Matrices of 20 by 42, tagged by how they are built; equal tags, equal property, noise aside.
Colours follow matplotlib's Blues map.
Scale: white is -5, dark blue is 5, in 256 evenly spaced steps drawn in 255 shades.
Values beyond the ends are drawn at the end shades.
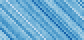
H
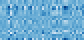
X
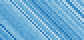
H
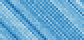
H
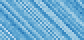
H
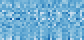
X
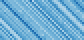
H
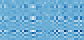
X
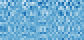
X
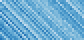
H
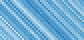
H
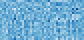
X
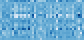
X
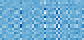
X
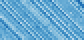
H
